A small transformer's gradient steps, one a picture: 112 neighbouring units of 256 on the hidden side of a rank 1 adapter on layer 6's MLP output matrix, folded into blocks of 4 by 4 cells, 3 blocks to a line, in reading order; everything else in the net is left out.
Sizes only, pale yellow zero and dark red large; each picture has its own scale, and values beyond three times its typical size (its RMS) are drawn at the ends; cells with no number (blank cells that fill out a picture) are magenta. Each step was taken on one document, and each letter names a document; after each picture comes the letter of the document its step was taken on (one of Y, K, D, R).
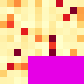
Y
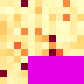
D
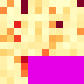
D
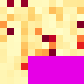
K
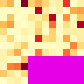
Y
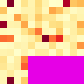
K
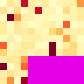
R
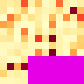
Y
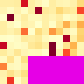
R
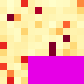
R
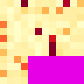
D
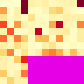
D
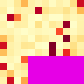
R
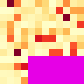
Y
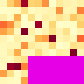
Y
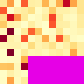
K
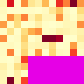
K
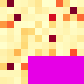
Y
